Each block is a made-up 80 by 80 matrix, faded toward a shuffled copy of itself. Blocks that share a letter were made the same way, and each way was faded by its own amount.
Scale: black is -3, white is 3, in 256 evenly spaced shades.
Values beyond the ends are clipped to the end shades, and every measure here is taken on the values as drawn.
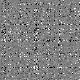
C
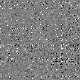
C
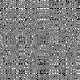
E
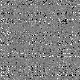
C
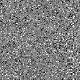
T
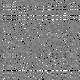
E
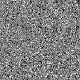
T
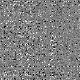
C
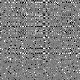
E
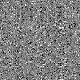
T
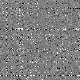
C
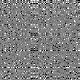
E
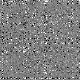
C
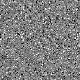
T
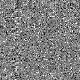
T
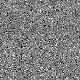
T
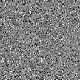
T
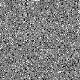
T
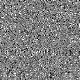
T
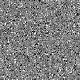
T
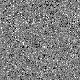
T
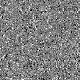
T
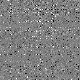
C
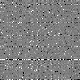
E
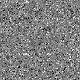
T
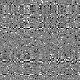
E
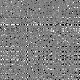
E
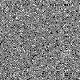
T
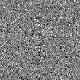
T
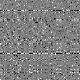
E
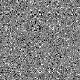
T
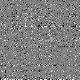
C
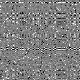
E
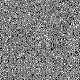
T
